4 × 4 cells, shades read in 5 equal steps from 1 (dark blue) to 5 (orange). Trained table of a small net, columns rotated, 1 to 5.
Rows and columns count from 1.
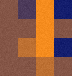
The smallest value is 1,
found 2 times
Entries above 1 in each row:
3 4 3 4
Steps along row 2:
same up down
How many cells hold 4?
2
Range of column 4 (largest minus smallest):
2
